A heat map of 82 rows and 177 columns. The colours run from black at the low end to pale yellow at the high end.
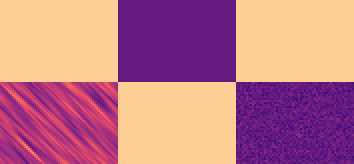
The table splits into 2 rows of 3 panels. Panel 1,1: very high, flat. Panel 1,2: low, flat. Panel 1,3: very high, flat. Panel 2,1: middling, slanting down to the right. Panel 2,2: very high, flat. Panel 2,3: low, fine-grained, faint in contrast.
